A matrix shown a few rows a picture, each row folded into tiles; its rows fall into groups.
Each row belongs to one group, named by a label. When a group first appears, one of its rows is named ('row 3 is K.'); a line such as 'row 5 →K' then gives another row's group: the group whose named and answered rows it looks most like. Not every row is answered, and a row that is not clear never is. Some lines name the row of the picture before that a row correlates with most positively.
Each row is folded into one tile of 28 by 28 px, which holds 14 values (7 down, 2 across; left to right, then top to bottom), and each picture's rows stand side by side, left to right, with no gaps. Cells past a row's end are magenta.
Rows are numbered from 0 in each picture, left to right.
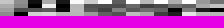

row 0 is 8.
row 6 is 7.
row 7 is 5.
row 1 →5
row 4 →7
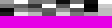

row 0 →7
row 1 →5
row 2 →5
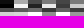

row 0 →5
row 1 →5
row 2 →5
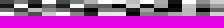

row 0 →5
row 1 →7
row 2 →5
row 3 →7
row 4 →8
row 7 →7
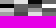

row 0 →8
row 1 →5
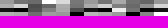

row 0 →5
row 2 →8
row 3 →5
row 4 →8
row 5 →5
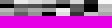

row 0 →8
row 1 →8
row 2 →8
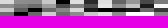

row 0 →8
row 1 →7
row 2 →7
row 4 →5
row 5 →5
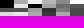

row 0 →5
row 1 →8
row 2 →8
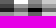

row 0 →7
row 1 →7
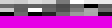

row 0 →8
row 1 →8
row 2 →7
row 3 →8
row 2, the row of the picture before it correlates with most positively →0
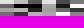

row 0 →8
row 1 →7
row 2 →5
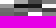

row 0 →8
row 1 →5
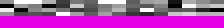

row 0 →8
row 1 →8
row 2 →5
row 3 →7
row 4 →8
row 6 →5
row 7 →5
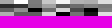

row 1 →7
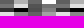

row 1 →7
